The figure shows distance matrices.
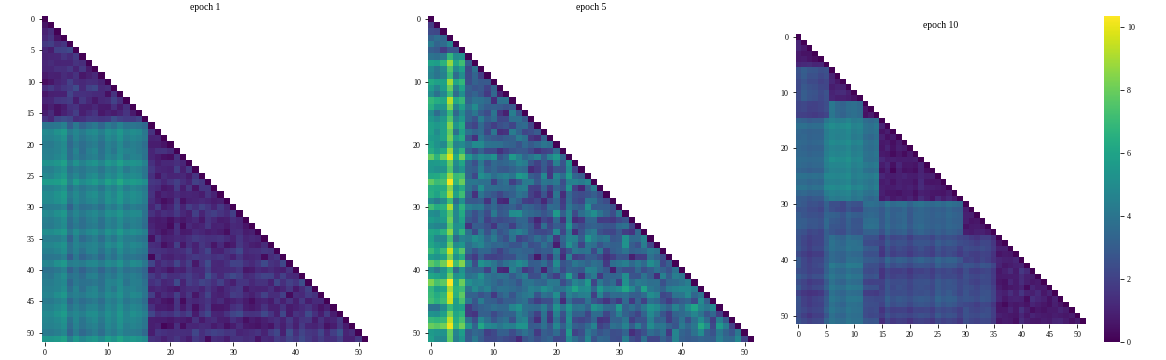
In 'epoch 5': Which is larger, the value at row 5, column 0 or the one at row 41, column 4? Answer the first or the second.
the second
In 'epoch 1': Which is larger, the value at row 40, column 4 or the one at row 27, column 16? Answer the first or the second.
the second
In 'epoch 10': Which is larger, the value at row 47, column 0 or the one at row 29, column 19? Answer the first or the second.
the first
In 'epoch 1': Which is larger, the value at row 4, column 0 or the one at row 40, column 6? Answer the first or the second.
the second
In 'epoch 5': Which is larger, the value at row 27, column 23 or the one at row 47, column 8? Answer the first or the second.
the second
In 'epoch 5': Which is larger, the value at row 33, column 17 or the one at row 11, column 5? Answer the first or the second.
the second
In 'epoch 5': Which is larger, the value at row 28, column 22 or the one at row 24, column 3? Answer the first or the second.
the second
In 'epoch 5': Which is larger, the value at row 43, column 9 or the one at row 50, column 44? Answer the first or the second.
the first
